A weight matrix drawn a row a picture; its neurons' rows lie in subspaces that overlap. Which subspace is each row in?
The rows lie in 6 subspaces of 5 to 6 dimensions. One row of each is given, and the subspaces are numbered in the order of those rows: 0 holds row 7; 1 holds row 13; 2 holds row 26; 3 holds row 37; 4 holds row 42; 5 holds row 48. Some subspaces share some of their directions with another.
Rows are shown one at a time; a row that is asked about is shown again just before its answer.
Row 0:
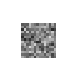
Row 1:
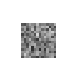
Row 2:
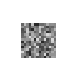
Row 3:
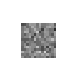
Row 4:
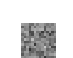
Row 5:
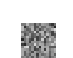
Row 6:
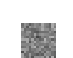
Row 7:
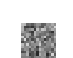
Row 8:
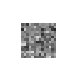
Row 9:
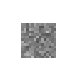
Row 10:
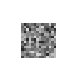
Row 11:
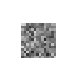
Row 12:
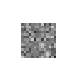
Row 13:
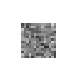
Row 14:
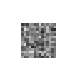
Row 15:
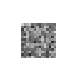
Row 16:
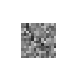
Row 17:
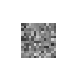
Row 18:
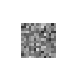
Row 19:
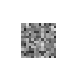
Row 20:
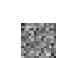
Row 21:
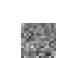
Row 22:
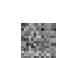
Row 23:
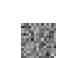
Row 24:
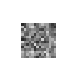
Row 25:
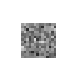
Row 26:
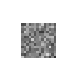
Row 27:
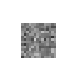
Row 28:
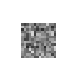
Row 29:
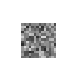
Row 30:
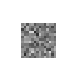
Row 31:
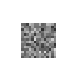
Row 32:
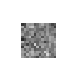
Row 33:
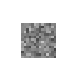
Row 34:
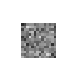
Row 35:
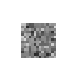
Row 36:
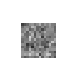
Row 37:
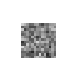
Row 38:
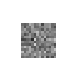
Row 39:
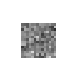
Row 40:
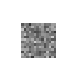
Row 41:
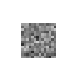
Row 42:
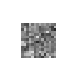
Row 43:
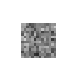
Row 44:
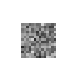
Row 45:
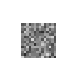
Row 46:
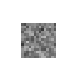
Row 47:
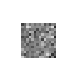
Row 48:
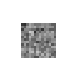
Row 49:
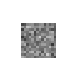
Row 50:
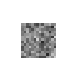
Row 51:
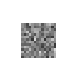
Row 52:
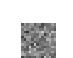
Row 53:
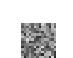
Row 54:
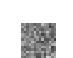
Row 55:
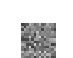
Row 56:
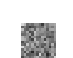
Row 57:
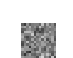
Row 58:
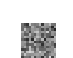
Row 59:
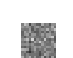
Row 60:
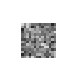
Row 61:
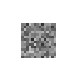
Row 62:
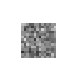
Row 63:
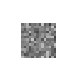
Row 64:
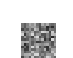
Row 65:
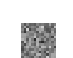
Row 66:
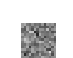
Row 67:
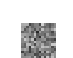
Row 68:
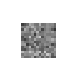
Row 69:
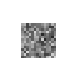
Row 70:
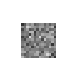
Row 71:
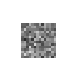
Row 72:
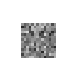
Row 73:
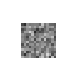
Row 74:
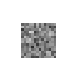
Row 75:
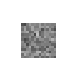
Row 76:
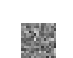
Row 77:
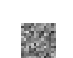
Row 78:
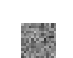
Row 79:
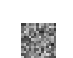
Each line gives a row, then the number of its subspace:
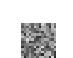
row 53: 1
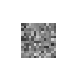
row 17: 0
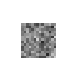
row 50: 4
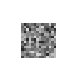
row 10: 4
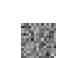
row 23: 5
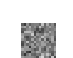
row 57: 5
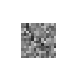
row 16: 1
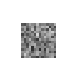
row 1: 2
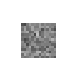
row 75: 2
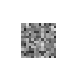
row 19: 0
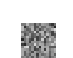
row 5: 3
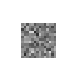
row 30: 2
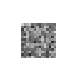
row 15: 1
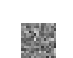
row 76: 5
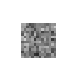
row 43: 0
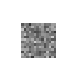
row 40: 1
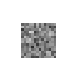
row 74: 2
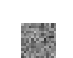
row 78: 1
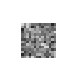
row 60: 1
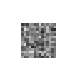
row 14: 0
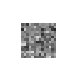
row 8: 3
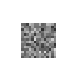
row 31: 2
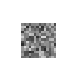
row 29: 5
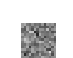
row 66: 2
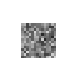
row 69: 3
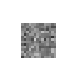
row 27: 0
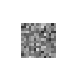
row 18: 5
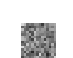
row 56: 3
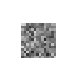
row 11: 3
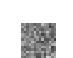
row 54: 3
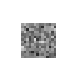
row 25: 4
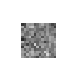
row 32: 3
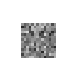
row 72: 5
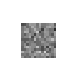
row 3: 5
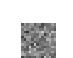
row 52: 5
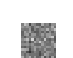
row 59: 4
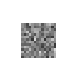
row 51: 2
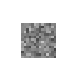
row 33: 4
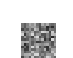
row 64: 0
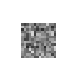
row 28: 5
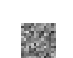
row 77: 5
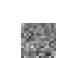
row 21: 1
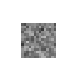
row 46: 5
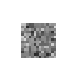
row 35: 0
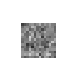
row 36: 1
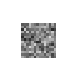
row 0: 1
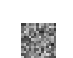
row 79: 2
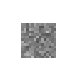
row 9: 4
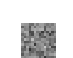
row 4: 5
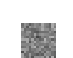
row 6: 1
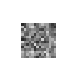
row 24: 3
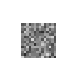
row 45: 2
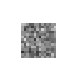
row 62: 0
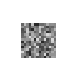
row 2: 4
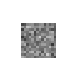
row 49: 1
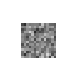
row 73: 5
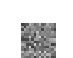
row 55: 0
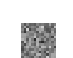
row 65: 4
